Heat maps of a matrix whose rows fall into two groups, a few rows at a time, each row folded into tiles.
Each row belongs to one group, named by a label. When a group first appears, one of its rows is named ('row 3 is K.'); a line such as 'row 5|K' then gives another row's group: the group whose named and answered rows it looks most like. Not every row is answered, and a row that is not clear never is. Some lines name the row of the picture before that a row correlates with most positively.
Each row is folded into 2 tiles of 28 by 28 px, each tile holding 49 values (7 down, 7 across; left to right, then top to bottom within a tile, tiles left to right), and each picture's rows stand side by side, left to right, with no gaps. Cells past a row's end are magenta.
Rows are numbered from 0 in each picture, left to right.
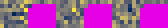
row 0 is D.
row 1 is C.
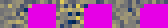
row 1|D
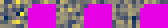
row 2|C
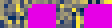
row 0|C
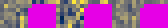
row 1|D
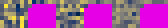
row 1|D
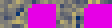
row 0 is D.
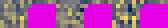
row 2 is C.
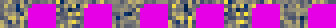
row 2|D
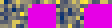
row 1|D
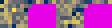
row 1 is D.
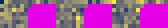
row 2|D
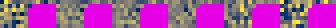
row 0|D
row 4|C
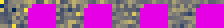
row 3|D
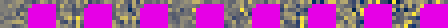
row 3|D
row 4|C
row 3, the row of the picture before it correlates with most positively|0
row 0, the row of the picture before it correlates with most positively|2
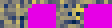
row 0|C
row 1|D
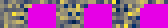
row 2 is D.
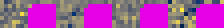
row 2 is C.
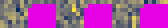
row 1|C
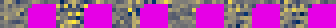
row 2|C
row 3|D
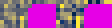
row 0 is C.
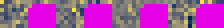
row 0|D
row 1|C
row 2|C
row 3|C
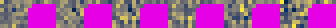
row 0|D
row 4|C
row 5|D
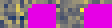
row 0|C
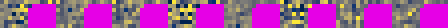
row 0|D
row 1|D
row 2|D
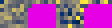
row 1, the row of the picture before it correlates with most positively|0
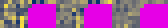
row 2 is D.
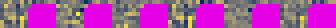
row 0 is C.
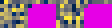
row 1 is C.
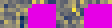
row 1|C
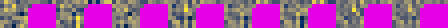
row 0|D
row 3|C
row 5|C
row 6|C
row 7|C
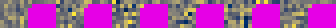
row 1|D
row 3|D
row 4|C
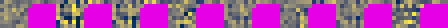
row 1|C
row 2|C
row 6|C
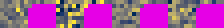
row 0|C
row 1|D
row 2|D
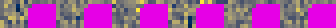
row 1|C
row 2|D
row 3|C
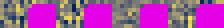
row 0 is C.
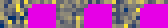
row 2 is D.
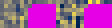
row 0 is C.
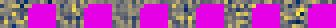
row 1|C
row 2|C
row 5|D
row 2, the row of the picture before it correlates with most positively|1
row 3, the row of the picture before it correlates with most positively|0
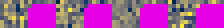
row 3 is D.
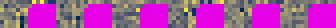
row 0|C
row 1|C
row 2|D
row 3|C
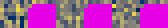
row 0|C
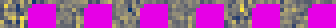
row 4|C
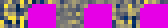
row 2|C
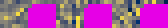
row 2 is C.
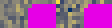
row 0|C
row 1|D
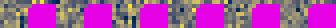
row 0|C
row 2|C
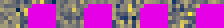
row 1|C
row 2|C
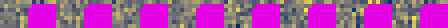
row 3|D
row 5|D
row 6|C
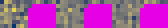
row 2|C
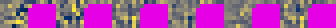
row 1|C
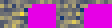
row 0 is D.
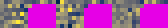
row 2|C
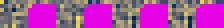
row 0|D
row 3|C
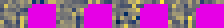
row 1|C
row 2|D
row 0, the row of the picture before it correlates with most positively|1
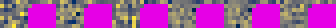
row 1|D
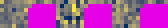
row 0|D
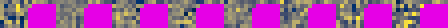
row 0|C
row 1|C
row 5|D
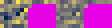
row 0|D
